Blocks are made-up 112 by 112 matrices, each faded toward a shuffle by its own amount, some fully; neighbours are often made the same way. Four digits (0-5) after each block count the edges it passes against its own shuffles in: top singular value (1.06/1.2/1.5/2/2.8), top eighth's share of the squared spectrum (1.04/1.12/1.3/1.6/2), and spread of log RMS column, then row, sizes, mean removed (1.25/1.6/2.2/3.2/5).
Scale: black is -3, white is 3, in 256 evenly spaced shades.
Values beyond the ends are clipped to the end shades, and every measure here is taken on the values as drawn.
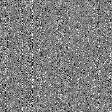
2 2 3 0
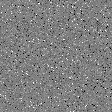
0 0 0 0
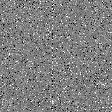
3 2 1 0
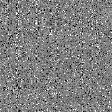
4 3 2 1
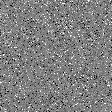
2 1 0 0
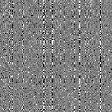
5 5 4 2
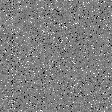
2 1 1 0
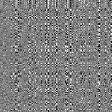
5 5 4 3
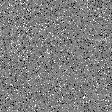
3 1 1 0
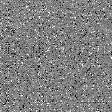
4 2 2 0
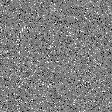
3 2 1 0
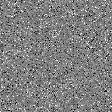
3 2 1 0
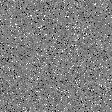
2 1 0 0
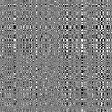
5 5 4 4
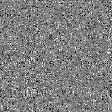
4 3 2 1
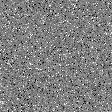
0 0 0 0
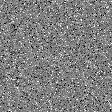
1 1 0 0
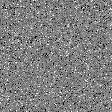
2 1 0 0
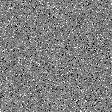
2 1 0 0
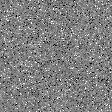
2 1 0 0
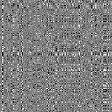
5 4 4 3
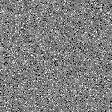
3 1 0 0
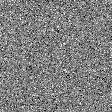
0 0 0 0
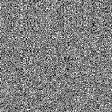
4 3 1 1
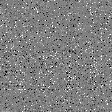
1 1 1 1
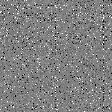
2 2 2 1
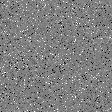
0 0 0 0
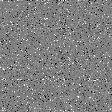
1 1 0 1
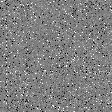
1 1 1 1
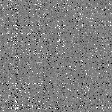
2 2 2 2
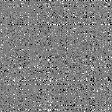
2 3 3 3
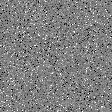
0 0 0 0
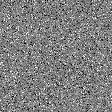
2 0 0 0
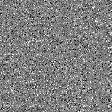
4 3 1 1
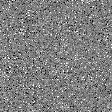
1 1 1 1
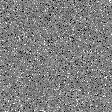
0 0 0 0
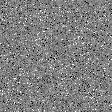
0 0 0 0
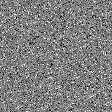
1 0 0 0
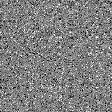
4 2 1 1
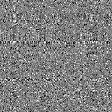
4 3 2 2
